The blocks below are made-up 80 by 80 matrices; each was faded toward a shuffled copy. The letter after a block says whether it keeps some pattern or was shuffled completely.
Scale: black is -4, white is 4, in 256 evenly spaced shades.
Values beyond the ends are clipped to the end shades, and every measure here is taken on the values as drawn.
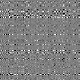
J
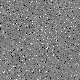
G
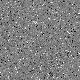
G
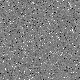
G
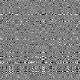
J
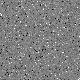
G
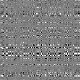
J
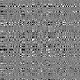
J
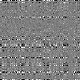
J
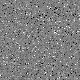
G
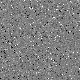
G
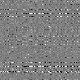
J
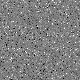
G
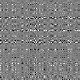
J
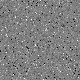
G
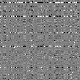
J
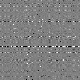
J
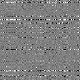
J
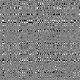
J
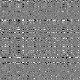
J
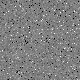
G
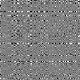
J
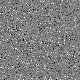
G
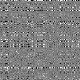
J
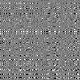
J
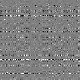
J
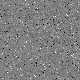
G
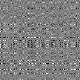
J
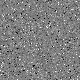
G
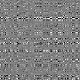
J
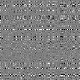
J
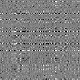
J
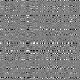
J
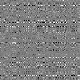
J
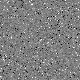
G
